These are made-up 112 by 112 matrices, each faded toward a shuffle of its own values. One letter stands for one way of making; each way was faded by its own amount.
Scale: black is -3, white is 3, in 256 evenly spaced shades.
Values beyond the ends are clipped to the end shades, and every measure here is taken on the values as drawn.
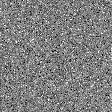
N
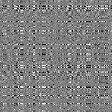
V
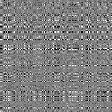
V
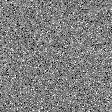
N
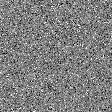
N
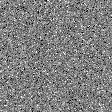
N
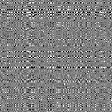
V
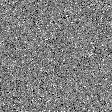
N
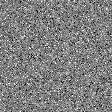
N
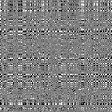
V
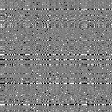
V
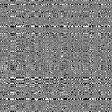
V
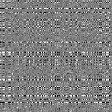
V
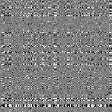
V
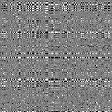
V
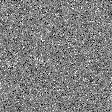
N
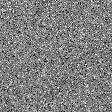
N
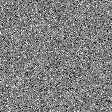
N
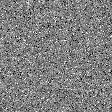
N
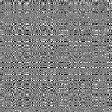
V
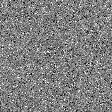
N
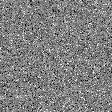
N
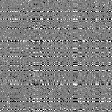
V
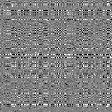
V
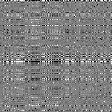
V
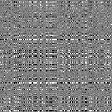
V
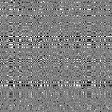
V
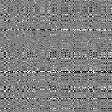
V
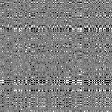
V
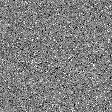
N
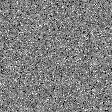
N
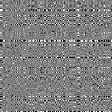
V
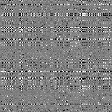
V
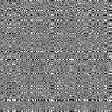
V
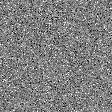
N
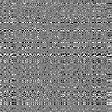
V
